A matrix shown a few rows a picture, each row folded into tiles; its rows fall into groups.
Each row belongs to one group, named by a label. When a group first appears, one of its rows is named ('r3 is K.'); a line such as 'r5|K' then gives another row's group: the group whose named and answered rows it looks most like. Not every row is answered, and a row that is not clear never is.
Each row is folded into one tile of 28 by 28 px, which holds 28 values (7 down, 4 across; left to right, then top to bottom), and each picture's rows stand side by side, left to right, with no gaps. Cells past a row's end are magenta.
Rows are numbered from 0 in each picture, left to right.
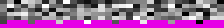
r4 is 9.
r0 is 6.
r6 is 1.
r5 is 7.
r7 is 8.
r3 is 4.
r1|1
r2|7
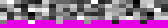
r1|4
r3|7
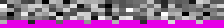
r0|7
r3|8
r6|1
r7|7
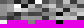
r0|4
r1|7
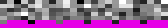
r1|8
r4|8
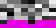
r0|8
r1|6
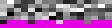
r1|6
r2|4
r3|9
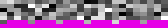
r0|8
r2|1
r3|4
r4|7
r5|1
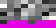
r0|9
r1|1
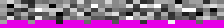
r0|7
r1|4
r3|6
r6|4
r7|9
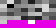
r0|7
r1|4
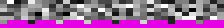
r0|7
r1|8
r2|7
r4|9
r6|1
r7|1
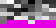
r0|1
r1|4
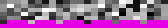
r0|6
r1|4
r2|4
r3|9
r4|8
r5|7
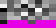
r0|9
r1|9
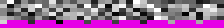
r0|7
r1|6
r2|6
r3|9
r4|6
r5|8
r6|1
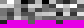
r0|8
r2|9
